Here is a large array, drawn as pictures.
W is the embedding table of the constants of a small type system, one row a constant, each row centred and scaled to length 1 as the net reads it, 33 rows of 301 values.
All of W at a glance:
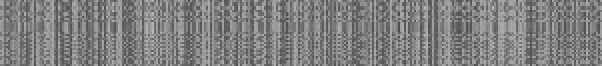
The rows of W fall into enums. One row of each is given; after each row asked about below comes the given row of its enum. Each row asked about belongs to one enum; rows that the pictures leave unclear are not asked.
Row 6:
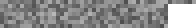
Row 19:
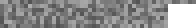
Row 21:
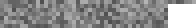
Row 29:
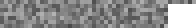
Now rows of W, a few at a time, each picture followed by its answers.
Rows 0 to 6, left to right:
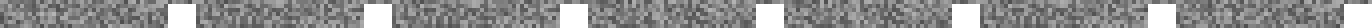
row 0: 6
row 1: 19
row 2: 19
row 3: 21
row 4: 21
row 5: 19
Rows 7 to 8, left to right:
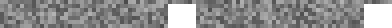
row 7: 6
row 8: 21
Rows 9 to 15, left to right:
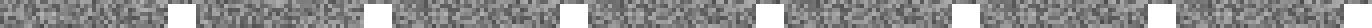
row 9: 29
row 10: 19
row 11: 6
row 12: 6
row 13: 6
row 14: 6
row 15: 6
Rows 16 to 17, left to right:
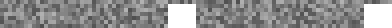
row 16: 29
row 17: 21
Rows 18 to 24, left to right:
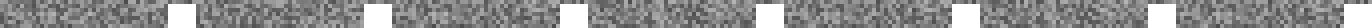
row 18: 6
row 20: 29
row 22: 29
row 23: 21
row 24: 29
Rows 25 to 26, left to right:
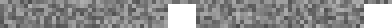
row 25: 19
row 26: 29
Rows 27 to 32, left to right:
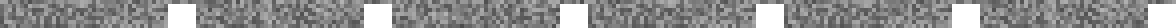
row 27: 19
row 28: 21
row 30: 19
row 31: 19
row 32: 21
